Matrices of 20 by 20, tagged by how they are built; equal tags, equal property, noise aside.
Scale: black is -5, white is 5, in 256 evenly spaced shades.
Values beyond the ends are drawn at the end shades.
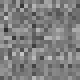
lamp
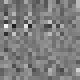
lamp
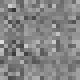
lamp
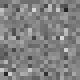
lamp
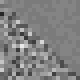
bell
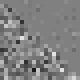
bell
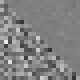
bell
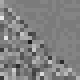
bell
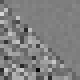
bell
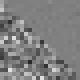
bell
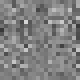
lamp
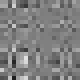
lamp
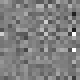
lamp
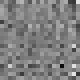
lamp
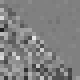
bell
